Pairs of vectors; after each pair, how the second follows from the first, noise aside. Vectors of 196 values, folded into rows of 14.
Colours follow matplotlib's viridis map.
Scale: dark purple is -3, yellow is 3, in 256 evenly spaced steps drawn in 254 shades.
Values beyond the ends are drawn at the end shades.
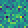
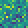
negated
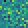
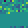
partly zeroed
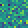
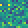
negated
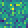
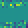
partly zeroed
